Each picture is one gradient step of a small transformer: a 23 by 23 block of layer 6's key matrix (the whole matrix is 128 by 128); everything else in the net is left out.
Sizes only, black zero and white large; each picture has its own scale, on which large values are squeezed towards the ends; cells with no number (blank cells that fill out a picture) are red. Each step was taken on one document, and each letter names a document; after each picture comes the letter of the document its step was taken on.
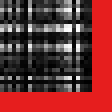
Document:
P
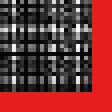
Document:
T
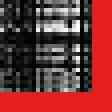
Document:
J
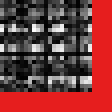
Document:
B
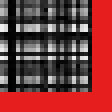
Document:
B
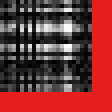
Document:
P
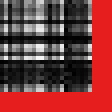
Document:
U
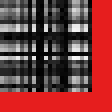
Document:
B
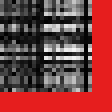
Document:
T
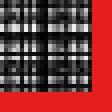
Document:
B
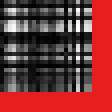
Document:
J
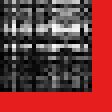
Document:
P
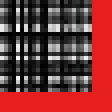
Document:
B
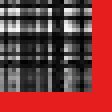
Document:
J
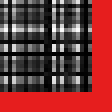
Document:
T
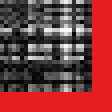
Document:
U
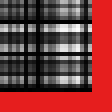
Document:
T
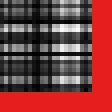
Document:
T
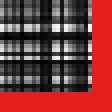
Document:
B
